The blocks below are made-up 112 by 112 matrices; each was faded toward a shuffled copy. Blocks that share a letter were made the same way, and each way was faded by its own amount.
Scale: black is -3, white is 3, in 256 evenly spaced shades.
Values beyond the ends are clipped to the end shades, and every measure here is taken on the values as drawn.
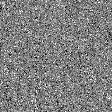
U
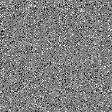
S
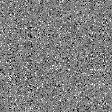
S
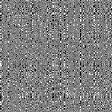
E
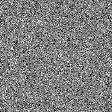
U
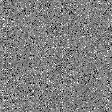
S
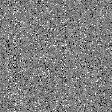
S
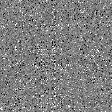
S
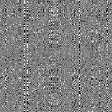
E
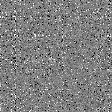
S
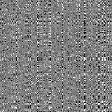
E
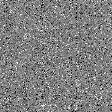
S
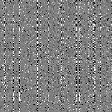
E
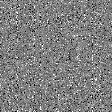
S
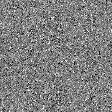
U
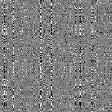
E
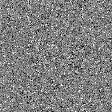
U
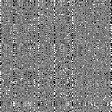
E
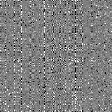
E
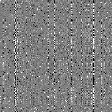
E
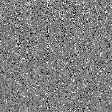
S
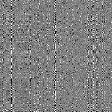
E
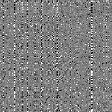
E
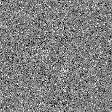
U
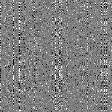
E
